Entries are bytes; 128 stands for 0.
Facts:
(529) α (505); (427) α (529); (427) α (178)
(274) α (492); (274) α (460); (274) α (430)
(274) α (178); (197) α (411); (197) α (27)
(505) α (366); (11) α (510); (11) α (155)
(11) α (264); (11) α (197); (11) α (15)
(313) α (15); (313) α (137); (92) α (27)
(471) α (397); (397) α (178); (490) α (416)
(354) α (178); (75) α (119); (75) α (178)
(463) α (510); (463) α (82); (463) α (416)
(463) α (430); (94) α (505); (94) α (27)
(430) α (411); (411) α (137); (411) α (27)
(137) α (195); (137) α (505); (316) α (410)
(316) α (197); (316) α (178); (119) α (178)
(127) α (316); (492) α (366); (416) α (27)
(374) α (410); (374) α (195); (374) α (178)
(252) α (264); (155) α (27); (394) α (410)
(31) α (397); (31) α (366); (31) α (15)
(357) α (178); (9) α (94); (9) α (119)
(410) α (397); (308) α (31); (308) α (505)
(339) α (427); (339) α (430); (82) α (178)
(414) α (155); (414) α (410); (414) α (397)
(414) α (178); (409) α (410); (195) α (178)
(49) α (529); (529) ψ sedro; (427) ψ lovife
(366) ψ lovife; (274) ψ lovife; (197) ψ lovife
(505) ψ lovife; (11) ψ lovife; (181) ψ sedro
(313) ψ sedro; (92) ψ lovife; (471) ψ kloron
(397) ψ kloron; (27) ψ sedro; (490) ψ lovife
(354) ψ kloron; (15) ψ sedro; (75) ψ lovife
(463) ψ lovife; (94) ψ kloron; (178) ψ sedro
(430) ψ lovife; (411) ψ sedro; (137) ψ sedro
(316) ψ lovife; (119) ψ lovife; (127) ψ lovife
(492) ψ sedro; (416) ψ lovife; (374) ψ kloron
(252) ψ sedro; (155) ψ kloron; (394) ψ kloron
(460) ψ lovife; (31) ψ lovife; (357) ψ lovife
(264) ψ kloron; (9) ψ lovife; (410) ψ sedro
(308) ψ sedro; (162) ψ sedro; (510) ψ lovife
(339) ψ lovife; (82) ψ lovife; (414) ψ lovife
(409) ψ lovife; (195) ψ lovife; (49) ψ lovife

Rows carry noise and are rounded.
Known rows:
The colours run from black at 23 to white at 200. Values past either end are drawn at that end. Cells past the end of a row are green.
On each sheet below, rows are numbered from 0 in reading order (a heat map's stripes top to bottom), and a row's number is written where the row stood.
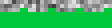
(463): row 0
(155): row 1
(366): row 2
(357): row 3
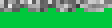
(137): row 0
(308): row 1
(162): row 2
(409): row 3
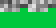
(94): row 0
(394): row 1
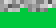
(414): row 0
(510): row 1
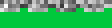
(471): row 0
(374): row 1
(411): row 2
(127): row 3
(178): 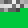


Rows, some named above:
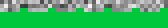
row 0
(397)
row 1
(11)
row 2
(490)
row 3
(397)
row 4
(82)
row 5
(31)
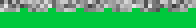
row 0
(354)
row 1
(31)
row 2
(414)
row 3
(490)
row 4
(195)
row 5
(411)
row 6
(490)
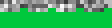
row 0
(397)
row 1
(9)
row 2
(264)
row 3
(27)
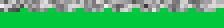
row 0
(410)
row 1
(366)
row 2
(430)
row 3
(119)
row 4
(427)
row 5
(197)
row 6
(505)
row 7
(460)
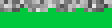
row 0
(492)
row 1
(274)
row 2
(416)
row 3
(411)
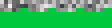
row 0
(313)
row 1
(430)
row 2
(92)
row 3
(416)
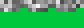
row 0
(252)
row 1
(15)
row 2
(529)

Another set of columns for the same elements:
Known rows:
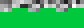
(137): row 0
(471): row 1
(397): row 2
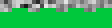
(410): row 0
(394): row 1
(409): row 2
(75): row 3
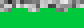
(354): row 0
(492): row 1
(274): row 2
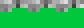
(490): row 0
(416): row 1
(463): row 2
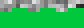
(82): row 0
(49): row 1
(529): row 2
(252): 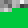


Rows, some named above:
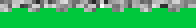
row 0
(492)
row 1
(354)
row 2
(430)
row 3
(397)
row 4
(92)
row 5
(529)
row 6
(427)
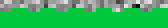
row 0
(366)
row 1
(490)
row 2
(510)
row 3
(9)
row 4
(27)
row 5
(460)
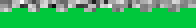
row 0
(313)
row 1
(178)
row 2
(411)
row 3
(264)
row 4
(463)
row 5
(197)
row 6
(31)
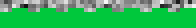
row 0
(27)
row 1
(11)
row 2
(414)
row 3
(252)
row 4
(505)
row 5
(308)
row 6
(264)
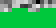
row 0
(15)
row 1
(94)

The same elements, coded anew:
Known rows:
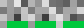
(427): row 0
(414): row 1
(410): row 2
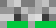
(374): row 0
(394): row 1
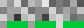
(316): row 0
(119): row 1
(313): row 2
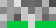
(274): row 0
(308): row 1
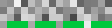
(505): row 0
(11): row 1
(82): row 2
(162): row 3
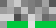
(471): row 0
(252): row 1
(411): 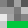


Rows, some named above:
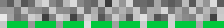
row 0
(411)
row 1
(397)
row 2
(397)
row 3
(529)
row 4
(463)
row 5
(410)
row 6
(492)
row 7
(49)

